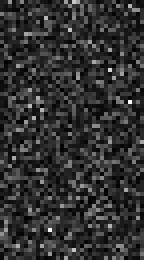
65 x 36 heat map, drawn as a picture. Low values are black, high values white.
No seam splits the table. On average the colour sits 20% of the way up the scale. Fine speckle covers the field. The values are skewed, with a long tail toward high values. Neither half mirrors the other. There are no regular stripes.
